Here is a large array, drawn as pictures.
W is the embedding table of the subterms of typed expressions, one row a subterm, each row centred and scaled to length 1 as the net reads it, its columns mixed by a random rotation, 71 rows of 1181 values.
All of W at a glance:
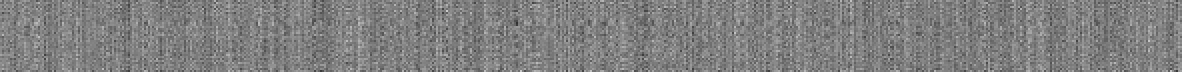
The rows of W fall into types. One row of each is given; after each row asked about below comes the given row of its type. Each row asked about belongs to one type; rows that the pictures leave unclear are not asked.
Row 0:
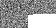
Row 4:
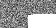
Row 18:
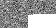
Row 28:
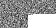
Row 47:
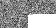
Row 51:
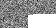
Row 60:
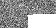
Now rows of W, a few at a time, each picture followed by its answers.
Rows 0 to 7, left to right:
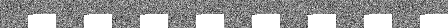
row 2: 51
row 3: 51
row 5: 60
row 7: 0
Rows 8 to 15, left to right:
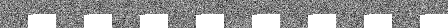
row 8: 28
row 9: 18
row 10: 18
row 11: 60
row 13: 28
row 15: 51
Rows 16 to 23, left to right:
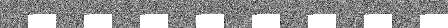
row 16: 47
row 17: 28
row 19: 4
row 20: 0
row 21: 18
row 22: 47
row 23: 18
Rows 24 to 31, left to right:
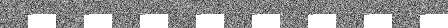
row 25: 18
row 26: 28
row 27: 60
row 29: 47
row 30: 28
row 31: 51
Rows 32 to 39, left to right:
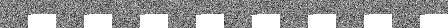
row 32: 4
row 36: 18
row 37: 51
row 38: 51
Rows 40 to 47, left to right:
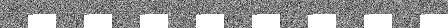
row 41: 28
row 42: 51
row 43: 47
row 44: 51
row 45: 0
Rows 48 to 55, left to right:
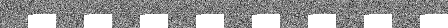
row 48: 0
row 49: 28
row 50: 28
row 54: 18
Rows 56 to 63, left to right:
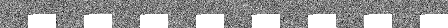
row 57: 0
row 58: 47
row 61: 51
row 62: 4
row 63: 47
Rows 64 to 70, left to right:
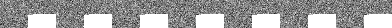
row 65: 47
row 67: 4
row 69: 47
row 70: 4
